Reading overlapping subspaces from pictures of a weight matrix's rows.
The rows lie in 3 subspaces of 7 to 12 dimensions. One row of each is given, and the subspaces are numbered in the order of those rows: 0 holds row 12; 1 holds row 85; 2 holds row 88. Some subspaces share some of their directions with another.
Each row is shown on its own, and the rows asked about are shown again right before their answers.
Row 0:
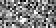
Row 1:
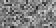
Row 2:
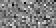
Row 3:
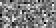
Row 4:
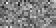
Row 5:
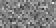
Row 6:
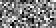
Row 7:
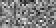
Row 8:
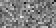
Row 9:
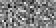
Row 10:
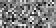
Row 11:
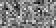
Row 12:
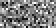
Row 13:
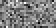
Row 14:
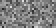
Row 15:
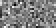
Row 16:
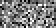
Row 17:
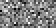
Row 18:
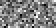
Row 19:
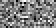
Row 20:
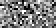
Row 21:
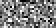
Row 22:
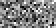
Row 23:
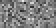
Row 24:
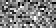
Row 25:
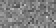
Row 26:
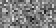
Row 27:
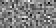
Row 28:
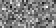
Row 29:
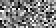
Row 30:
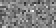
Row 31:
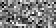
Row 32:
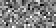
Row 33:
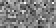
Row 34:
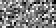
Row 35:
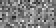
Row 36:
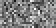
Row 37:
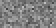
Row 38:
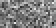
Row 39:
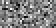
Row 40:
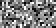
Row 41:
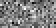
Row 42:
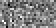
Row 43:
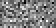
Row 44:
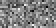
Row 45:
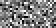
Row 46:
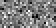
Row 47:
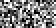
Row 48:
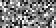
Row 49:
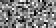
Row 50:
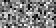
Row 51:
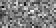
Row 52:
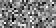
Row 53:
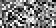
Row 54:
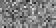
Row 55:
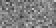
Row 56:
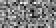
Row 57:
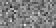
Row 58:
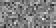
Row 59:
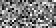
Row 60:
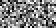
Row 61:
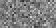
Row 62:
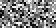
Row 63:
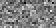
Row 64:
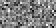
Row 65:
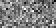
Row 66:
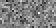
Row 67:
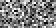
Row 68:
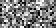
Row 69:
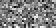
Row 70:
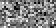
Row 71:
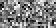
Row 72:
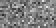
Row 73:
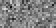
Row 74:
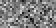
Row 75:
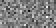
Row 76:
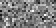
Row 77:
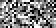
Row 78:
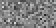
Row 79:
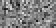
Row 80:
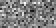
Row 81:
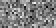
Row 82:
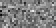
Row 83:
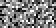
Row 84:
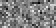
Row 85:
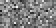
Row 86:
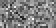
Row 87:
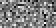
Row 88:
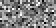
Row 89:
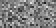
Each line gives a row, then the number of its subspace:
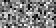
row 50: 2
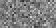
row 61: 1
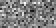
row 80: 0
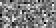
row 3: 2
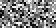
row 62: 2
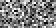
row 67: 2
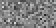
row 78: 1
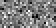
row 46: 2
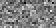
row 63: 0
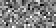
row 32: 2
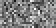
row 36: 1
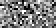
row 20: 1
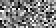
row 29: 2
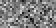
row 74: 2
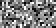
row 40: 1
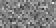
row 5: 1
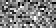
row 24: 1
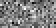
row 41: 1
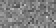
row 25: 2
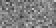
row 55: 0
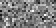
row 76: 1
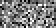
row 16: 2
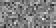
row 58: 1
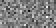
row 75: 2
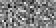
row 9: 0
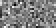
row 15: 2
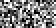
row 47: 2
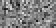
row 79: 1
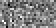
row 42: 0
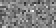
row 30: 1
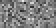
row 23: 0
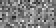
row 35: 2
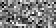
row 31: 1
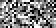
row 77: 1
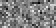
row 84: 1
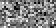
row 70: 1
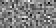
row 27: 2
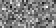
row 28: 1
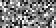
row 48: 1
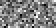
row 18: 2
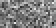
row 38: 1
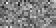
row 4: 1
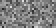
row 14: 2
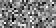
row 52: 0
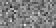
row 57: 1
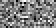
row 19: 0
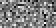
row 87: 2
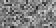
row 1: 2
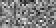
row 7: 1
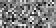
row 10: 1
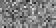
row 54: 2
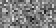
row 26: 2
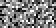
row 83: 2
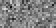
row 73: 1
